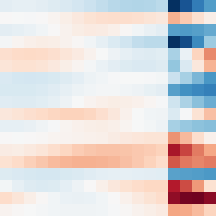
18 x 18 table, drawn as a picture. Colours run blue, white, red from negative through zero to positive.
Overall the values sit about 50% of the way up the scale. The left part is calmer, up to a seam about 80% of the way across. The halves do not mirror each other. The distribution is heavy-tailed on both sides. The ninth with the highest average is the bottom right. The top right is the ninth with the lowest average.
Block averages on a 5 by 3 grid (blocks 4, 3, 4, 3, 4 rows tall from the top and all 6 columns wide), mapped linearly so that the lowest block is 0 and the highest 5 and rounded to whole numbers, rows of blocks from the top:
220 | 322 | 231 | 345 | 224
